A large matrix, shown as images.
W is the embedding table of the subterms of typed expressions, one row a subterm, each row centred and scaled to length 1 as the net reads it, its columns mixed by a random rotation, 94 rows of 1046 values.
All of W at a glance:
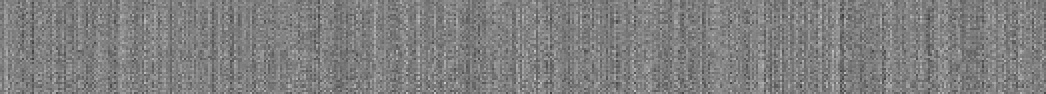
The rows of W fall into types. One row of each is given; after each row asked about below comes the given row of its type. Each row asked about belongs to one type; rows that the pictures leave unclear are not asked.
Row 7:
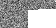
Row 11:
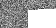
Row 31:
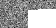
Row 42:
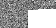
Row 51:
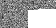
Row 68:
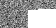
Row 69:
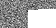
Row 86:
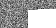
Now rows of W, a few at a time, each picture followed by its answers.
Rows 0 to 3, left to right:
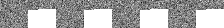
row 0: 7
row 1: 42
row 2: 31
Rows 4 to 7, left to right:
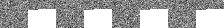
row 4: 31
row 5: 86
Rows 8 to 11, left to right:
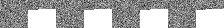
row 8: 7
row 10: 69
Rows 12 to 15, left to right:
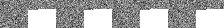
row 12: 68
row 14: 51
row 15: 7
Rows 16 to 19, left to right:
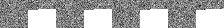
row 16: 42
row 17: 42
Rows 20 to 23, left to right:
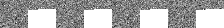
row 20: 68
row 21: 42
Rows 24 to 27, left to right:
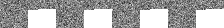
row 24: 7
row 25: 68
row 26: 7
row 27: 11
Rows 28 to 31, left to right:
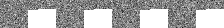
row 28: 68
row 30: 7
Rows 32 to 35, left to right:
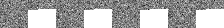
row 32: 42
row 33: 51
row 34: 11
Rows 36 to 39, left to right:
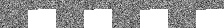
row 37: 31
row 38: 42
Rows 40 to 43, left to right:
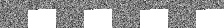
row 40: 31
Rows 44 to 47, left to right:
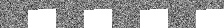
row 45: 69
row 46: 11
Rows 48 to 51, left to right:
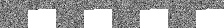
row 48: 31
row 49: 42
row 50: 51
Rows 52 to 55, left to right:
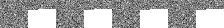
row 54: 69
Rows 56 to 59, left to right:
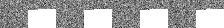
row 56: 51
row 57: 86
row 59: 68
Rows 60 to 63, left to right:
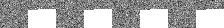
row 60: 42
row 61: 69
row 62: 68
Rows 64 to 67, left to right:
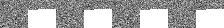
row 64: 68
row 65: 69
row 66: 68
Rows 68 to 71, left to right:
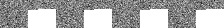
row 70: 42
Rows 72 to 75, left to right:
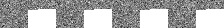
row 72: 42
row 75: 31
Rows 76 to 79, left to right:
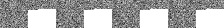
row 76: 69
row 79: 51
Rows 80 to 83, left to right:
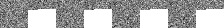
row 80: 86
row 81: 31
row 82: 68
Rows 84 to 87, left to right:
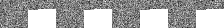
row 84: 31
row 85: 51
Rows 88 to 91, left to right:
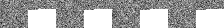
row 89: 69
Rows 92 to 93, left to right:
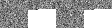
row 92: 31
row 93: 68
